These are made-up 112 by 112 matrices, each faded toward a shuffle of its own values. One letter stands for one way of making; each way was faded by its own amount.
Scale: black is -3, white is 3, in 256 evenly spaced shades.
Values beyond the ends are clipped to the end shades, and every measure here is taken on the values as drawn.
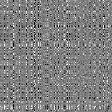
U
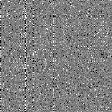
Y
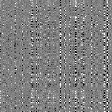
U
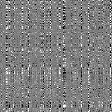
U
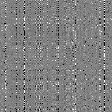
U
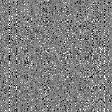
Y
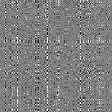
U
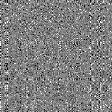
Y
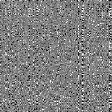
Y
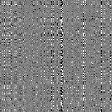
U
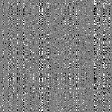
U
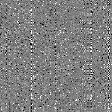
Y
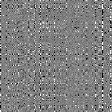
U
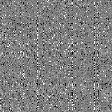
Y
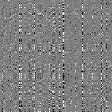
U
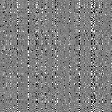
U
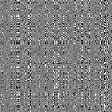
U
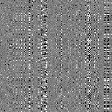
U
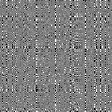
U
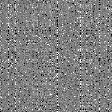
Y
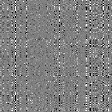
U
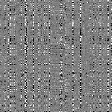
U
